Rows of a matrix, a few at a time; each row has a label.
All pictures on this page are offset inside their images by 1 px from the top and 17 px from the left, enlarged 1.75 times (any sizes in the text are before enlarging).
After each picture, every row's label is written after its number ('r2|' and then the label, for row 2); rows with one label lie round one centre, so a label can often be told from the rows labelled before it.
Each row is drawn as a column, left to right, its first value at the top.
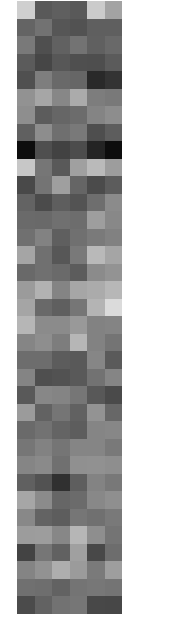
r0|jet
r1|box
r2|box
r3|box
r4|jet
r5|jet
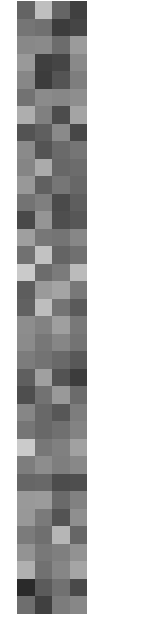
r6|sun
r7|jet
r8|box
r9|sun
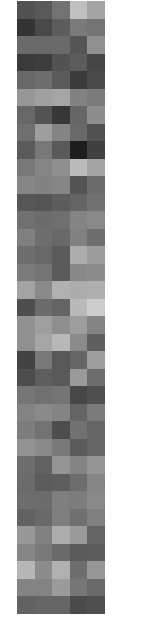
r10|box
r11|box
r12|box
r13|jet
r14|jet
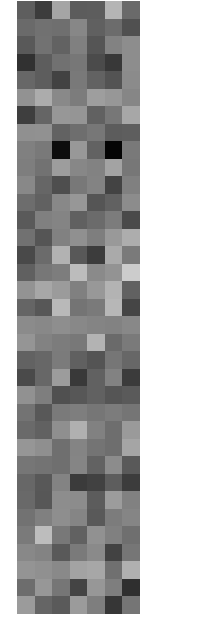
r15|box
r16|box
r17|jet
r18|sun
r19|box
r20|jet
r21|sun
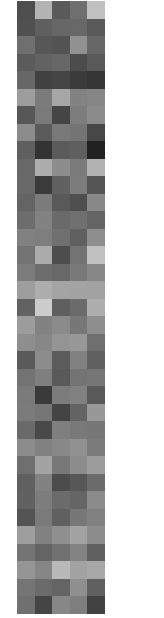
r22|box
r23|jet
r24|box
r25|box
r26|jet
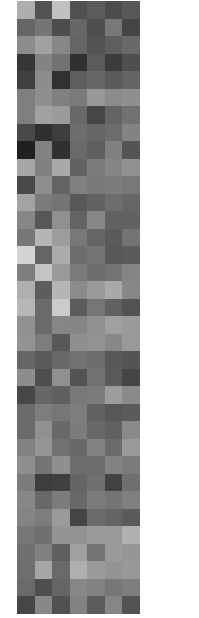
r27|jet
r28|sun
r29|jet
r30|box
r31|box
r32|box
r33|box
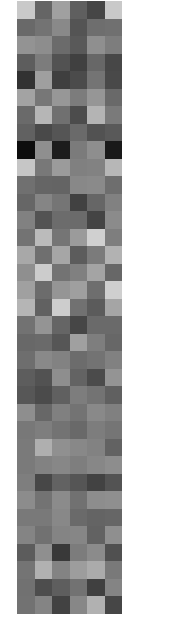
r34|jet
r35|sun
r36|jet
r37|box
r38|sun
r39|jet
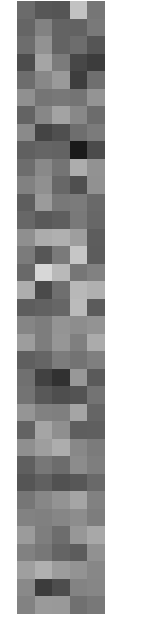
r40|box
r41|sun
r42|sun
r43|jet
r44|box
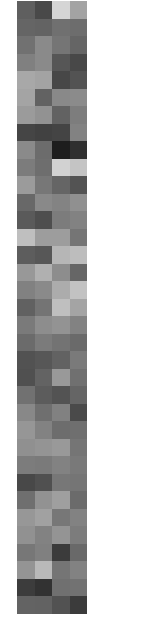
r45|sun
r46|sun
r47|jet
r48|jet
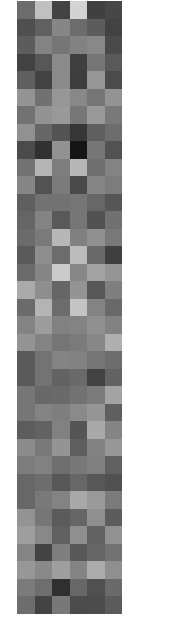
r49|box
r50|jet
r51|sun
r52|jet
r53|sun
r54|box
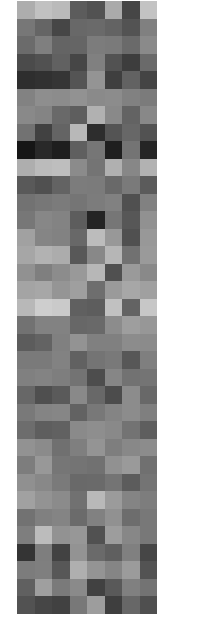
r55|jet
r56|jet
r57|jet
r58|box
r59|sun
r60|jet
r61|box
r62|jet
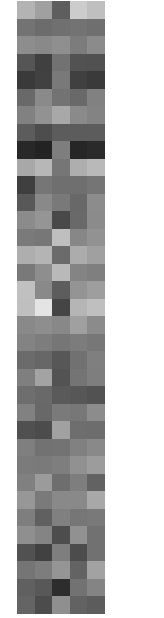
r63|jet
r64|jet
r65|sun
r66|jet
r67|jet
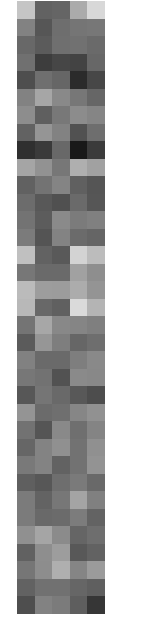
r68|jet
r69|box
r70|box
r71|jet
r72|jet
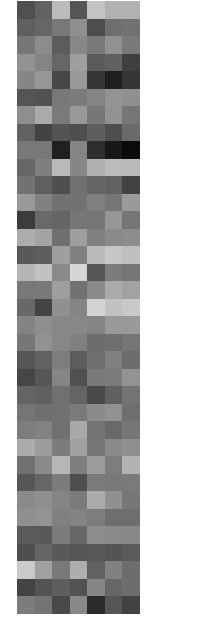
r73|sun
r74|sun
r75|jet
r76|sun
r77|jet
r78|jet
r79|jet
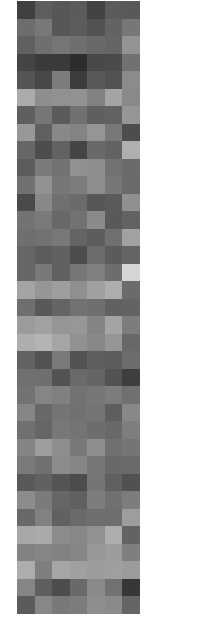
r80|box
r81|box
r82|box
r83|box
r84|box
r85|box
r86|sun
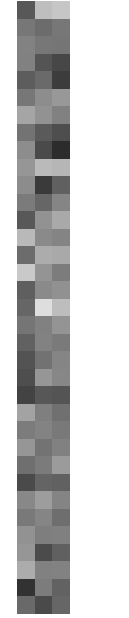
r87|sun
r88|jet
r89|jet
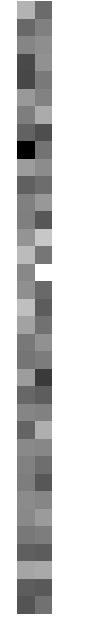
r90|jet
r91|sun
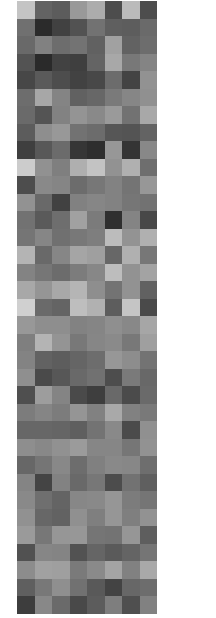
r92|jet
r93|box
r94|box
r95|jet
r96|jet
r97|sun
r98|jet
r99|sun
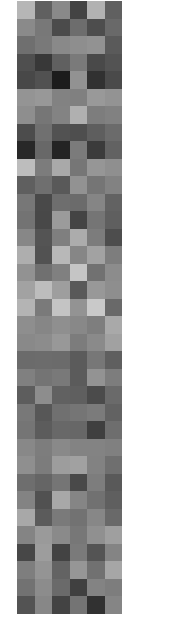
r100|jet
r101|box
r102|jet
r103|sun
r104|jet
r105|box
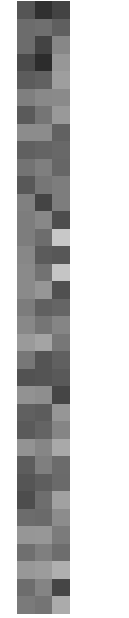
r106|box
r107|box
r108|sun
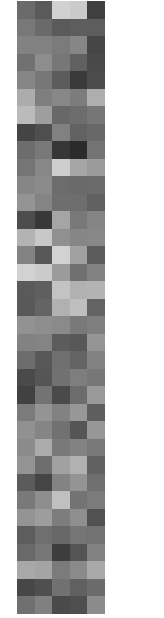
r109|sun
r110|sun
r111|jet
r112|jet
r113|box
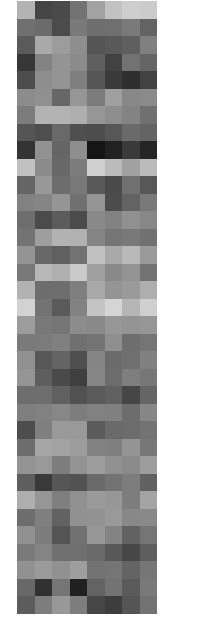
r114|jet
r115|sun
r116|sun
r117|sun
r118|jet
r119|jet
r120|jet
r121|jet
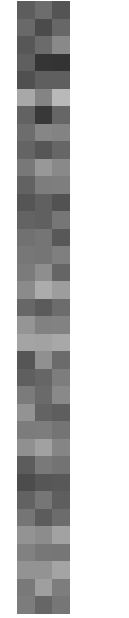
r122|box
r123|box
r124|box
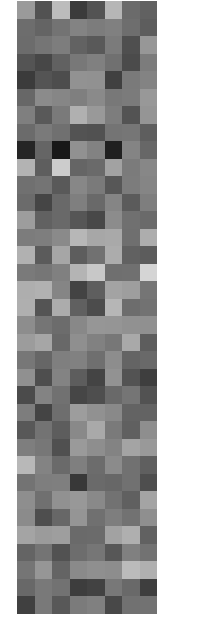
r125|jet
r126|box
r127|jet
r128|sun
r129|sun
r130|jet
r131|box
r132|sun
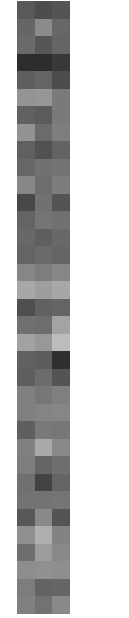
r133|box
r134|box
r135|box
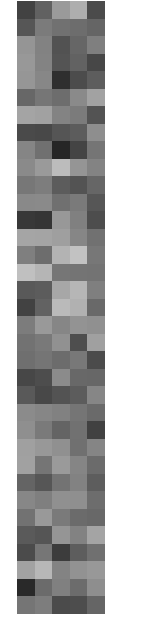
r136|sun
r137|sun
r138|jet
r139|jet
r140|box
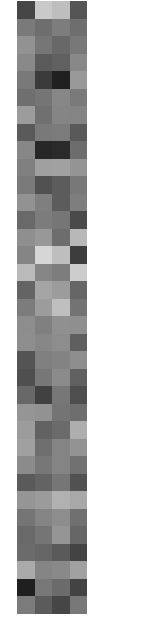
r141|sun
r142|jet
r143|jet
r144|sun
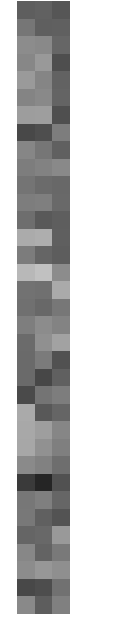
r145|sun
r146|sun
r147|box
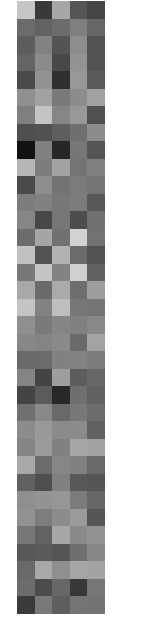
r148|jet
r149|sun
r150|jet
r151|sun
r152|box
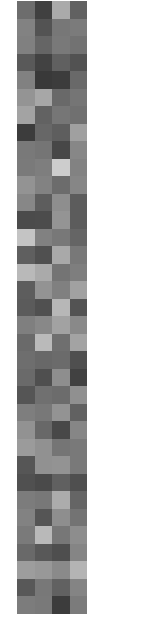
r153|sun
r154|box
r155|jet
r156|box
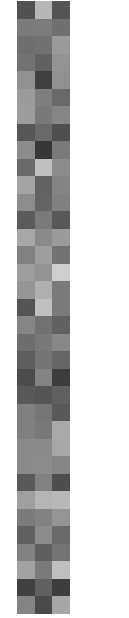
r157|sun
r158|jet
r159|sun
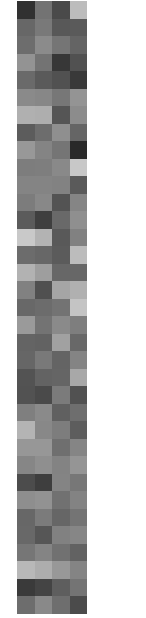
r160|sun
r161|sun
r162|box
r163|jet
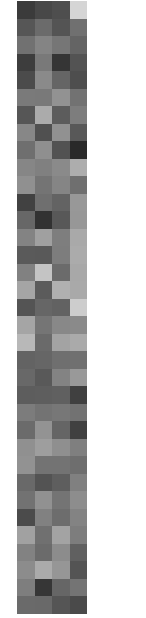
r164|box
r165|sun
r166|box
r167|jet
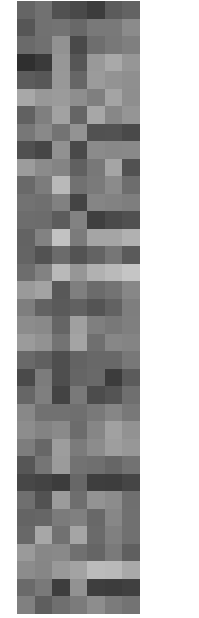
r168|box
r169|box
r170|sun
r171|box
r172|sun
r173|sun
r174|sun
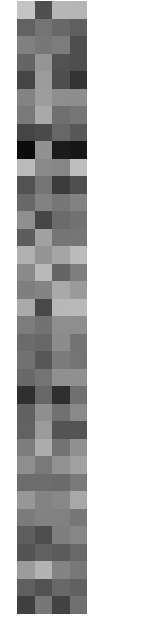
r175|jet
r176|sun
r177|jet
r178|jet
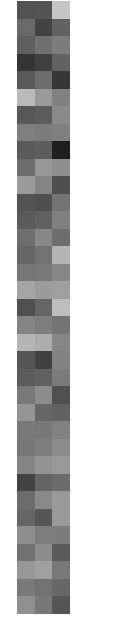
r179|box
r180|box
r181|jet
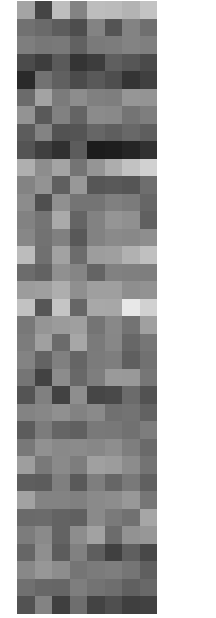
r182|jet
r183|box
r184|jet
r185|box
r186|jet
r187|jet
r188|jet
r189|jet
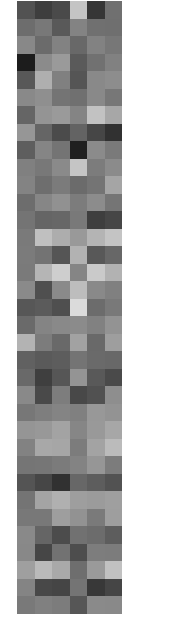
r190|box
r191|sun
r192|sun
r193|jet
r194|sun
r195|sun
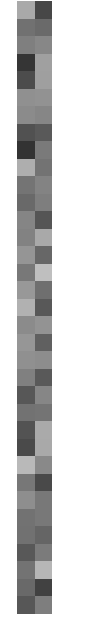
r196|jet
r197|sun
